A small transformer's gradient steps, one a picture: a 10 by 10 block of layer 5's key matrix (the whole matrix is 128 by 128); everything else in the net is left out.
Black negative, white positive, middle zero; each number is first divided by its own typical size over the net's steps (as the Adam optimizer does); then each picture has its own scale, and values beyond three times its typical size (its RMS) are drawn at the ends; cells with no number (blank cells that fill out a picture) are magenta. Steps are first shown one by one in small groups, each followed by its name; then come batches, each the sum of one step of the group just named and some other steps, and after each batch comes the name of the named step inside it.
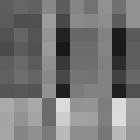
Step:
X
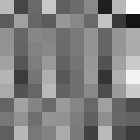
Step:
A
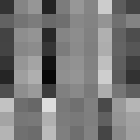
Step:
X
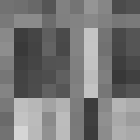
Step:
X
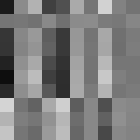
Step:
X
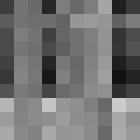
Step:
X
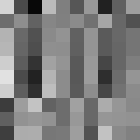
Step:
A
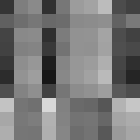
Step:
X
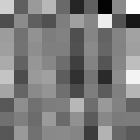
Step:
A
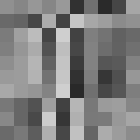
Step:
A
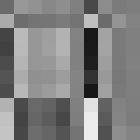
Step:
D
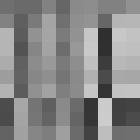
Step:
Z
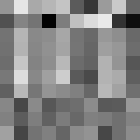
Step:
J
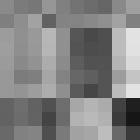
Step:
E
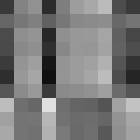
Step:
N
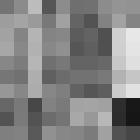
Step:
E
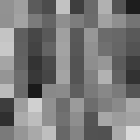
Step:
J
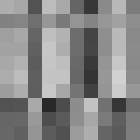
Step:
J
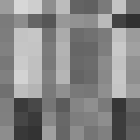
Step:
J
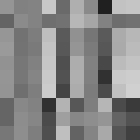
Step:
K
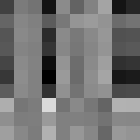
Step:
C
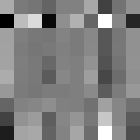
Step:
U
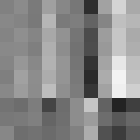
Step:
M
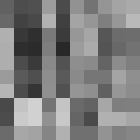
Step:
M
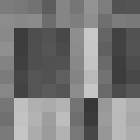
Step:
C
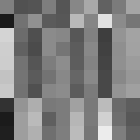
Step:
U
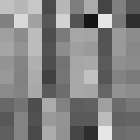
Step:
U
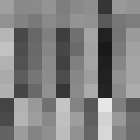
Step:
K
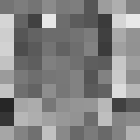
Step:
M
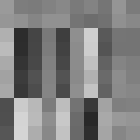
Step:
M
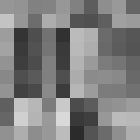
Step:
M
